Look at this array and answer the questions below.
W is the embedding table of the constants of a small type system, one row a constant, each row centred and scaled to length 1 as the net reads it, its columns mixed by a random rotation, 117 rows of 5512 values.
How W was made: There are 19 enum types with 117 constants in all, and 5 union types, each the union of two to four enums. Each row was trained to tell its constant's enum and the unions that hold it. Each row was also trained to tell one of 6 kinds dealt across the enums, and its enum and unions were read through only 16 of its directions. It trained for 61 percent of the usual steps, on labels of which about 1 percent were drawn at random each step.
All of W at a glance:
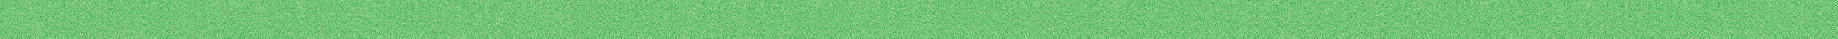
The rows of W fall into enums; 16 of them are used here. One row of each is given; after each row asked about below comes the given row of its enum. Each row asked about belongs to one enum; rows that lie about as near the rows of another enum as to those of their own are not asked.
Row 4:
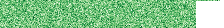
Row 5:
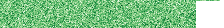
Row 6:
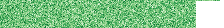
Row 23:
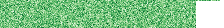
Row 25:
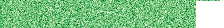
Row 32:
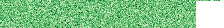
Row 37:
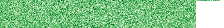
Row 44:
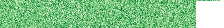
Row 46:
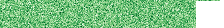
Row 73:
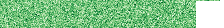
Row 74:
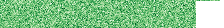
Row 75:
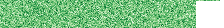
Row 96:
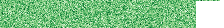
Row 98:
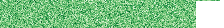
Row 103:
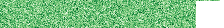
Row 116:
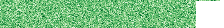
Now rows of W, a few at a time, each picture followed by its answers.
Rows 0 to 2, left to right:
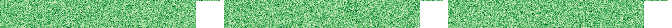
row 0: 32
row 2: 96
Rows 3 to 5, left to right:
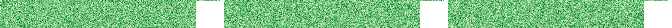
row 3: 73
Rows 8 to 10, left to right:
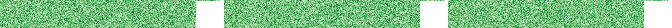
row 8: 46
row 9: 6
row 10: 46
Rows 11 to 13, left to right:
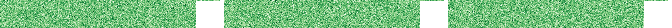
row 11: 74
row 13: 25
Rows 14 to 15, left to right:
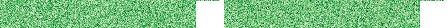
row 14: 98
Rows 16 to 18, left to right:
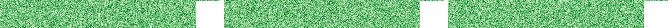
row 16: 44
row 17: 46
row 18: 98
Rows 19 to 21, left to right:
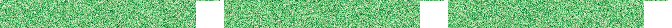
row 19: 46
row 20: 37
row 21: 74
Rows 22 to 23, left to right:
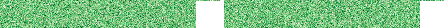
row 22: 6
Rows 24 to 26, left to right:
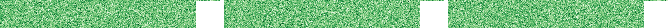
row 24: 32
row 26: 4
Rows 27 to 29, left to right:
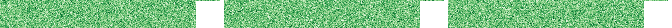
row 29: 98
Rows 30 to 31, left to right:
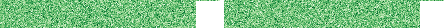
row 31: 103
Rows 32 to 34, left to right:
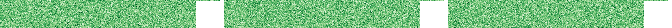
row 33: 25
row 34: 6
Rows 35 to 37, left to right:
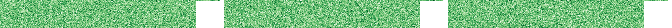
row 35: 5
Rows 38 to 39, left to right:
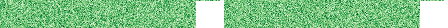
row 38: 25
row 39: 25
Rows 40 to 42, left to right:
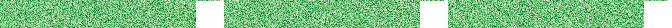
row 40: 74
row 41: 74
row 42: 4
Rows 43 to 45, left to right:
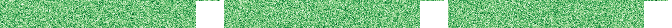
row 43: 103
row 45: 96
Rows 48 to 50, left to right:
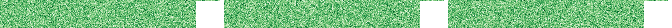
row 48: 4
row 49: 6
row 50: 37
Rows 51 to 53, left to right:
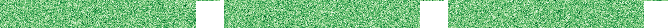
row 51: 74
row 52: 25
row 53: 46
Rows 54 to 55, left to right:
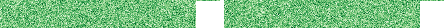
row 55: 32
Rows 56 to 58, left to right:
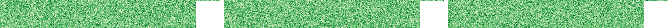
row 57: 73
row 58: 74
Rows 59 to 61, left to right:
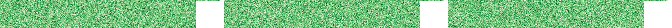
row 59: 5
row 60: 103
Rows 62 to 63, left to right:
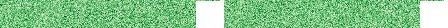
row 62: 73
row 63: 75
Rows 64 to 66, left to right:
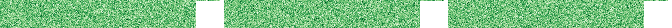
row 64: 25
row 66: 6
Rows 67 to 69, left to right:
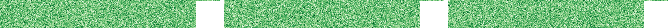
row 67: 6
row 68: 103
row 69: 73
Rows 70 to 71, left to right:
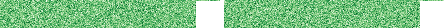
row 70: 98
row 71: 103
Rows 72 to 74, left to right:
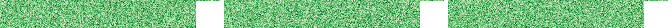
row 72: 96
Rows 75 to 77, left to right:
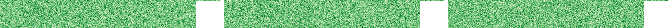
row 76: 4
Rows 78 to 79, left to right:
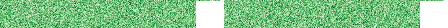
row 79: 44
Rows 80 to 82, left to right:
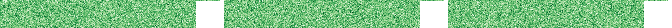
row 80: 4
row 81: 46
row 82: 37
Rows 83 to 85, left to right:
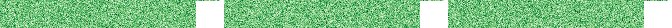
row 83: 103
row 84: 103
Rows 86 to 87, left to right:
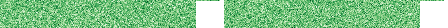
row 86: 5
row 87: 32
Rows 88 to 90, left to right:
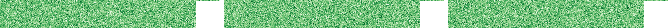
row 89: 44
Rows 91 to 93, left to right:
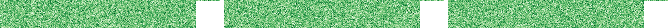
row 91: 98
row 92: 32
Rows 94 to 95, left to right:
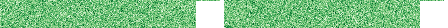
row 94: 44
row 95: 75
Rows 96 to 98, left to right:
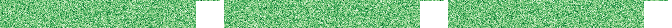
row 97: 6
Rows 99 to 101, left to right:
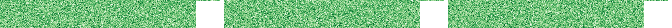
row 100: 98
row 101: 25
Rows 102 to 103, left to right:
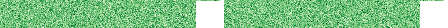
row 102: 4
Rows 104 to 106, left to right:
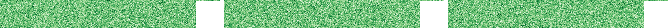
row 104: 73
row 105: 98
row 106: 37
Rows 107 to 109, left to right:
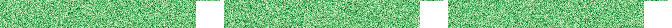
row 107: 23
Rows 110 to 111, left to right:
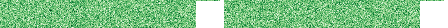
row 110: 4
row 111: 75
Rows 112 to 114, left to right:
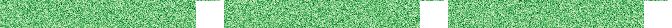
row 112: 46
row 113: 74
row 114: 37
